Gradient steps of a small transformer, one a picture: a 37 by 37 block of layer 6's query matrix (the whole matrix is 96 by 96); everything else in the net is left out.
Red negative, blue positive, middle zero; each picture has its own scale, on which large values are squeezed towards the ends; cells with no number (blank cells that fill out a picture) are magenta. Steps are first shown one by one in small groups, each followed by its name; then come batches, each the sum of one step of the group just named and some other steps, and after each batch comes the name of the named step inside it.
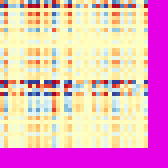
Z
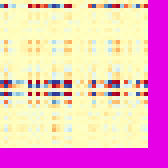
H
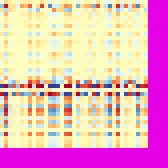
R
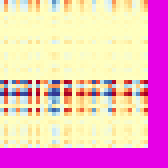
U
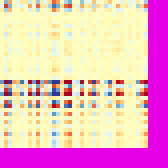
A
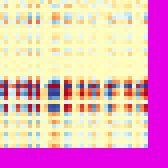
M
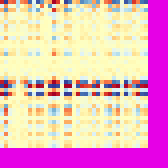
R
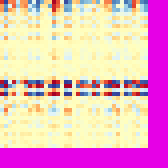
R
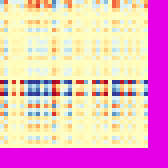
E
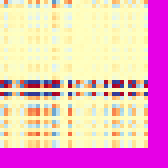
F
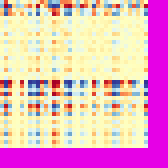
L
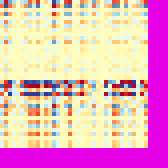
F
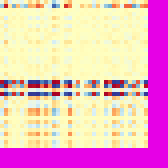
F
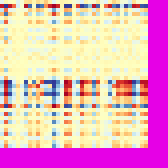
E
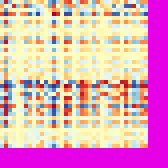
L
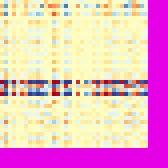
E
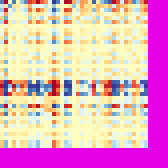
E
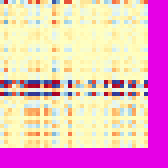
F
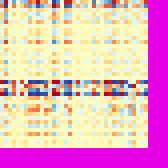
F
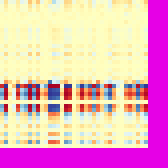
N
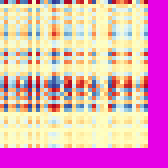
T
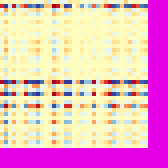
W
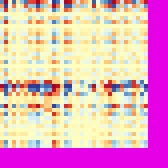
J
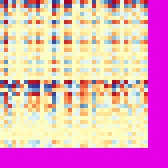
J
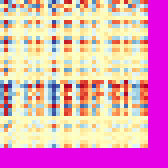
W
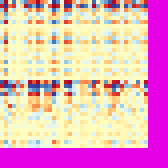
J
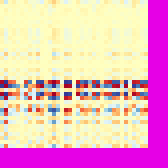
N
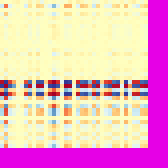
T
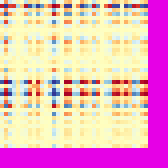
W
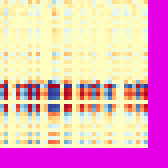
N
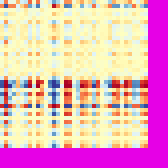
T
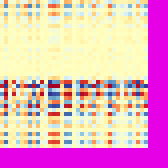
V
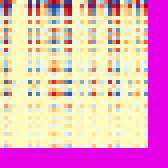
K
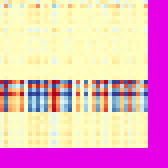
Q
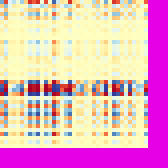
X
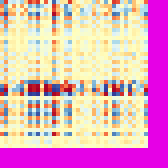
X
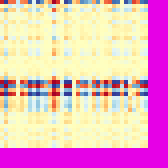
Q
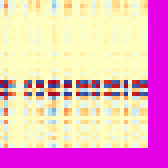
X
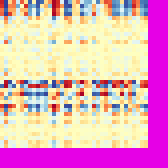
Q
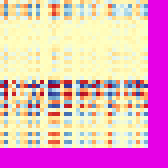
V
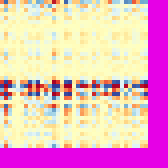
X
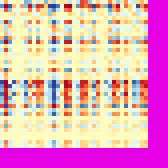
K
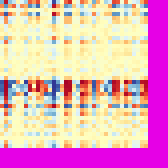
X
